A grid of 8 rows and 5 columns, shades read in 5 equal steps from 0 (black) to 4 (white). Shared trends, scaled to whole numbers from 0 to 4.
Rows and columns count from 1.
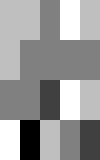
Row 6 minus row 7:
-2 2 -2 2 2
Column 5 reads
3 3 2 2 3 3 1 1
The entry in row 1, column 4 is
4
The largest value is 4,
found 6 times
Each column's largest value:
4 3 3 4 3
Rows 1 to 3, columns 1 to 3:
3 3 2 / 3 3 2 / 3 2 2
